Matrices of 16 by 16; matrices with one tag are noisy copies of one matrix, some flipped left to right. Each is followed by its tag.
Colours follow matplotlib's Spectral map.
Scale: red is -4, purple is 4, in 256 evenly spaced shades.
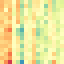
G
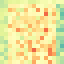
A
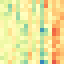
G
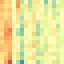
G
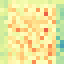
A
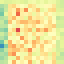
A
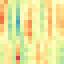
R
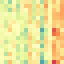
G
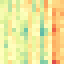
G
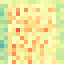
A
